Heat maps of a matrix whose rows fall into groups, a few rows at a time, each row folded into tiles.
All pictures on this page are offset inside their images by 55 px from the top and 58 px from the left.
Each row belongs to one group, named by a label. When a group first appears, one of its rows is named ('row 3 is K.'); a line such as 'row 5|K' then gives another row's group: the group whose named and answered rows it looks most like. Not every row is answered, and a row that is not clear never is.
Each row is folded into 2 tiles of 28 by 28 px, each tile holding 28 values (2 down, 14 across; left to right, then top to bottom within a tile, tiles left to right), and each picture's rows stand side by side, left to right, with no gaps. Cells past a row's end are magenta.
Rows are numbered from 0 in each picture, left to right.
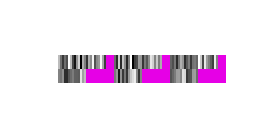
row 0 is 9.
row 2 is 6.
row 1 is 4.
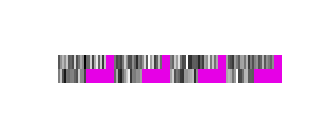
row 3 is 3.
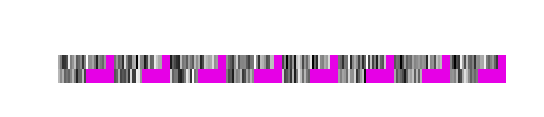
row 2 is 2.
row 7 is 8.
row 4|2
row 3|6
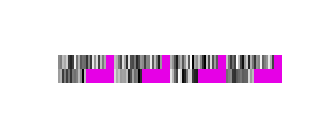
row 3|9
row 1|3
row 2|3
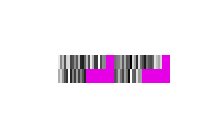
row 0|3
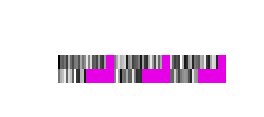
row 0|8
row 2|9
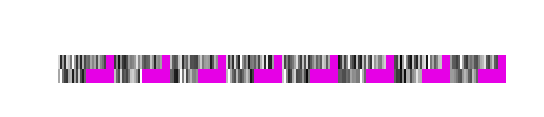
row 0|3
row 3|3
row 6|6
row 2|6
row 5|6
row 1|2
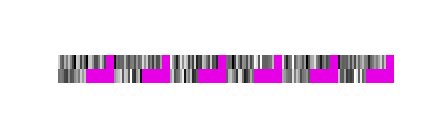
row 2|3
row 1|8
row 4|8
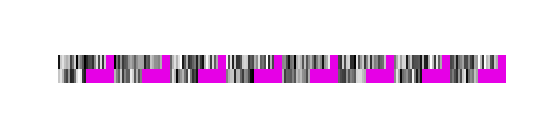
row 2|4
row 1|2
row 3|3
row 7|6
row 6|4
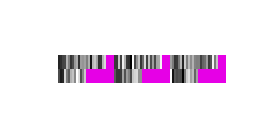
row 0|6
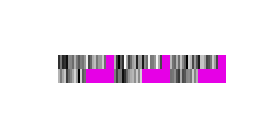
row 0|2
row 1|9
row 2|9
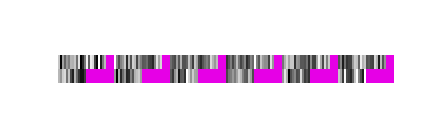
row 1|9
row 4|4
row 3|6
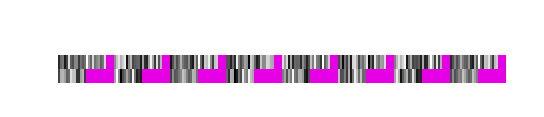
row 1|4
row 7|6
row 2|6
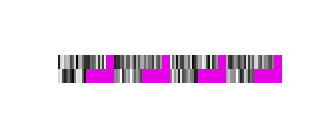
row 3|3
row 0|4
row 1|8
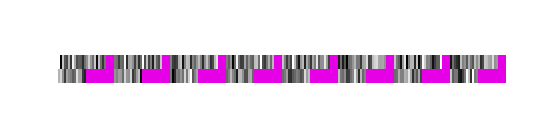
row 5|2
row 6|8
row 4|9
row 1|8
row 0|3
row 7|2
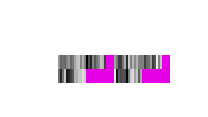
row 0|9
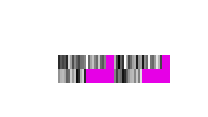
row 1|9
